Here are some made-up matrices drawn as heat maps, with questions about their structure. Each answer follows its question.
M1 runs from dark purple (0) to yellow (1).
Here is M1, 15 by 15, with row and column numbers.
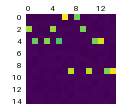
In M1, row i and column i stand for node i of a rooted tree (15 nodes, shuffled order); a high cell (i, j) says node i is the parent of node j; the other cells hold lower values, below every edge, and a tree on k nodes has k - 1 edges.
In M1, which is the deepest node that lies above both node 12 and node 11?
4
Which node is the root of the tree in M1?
2
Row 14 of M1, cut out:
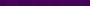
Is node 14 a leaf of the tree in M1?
yes
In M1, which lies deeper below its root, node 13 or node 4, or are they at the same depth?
node 13
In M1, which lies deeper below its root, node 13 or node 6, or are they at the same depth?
the same depth
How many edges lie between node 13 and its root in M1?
2
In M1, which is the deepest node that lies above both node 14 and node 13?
9
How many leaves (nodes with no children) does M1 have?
11
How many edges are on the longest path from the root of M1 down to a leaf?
2
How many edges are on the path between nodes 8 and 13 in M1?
4
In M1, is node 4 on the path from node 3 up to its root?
yes
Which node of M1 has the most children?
4
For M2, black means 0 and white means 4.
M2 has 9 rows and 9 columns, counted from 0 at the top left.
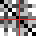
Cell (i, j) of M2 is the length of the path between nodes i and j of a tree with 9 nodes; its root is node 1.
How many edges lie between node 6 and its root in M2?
2
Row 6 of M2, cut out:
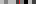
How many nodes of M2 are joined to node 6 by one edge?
2
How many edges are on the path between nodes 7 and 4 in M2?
2
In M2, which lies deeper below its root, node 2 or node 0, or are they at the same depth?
the same depth
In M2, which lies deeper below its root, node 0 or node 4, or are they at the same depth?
node 0
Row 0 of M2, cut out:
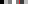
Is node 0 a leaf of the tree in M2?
yes
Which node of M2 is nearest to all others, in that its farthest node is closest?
4
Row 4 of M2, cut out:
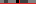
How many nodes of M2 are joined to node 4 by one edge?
3
